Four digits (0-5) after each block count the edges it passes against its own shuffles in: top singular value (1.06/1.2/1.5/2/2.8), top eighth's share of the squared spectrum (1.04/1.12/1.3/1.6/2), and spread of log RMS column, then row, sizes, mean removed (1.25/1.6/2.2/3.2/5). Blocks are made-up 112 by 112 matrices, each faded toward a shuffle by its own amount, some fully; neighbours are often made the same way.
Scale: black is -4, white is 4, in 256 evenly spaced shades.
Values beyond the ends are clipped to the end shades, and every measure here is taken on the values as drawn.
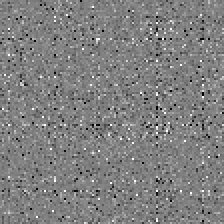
2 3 2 2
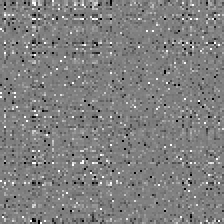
5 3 2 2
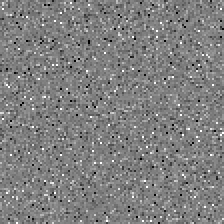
0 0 0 0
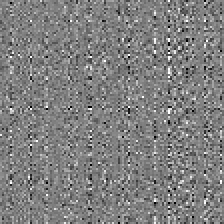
4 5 4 3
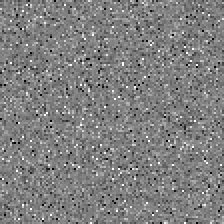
1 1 0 0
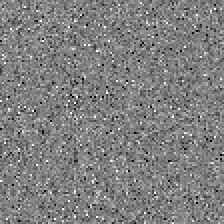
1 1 1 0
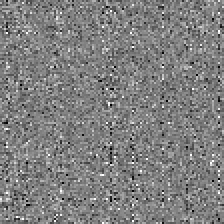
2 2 3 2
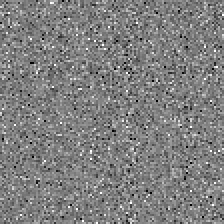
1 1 1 0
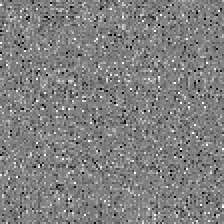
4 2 1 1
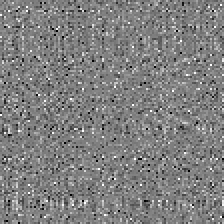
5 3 2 2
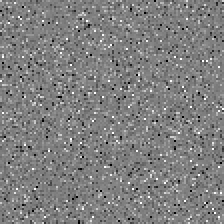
1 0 0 0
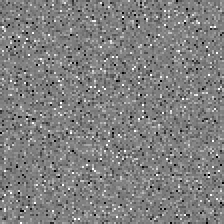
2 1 0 0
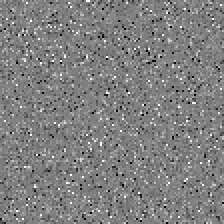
2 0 0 0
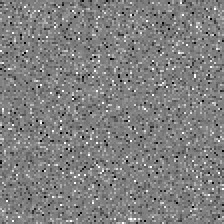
0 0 0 0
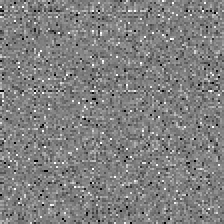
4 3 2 1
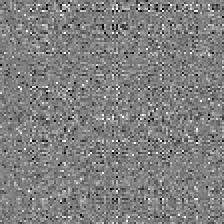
5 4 3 3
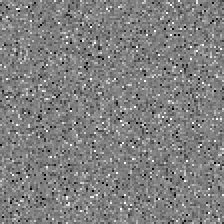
0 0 0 0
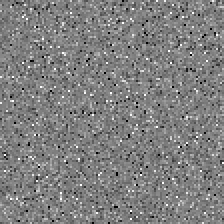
0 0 0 0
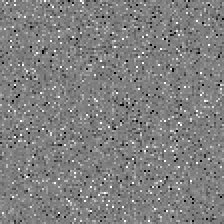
1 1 0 0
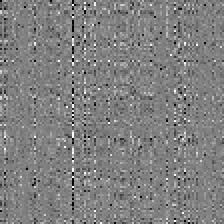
5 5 4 2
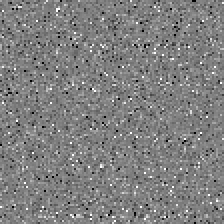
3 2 0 0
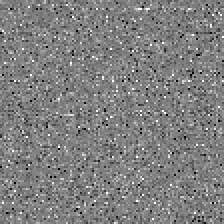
3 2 0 1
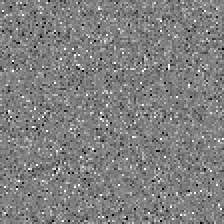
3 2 0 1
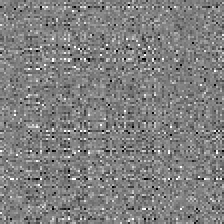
5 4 3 3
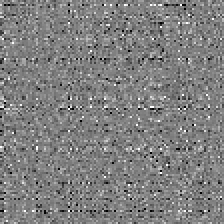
5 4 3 3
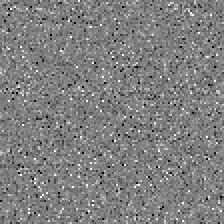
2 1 0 0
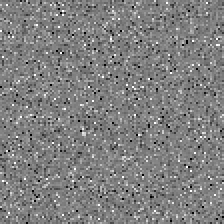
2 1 0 0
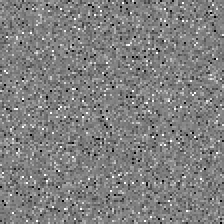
2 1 0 0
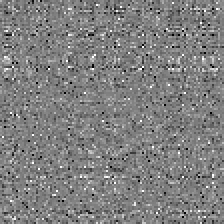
4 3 2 2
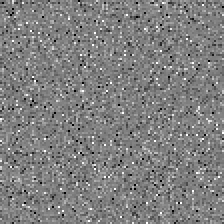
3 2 0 0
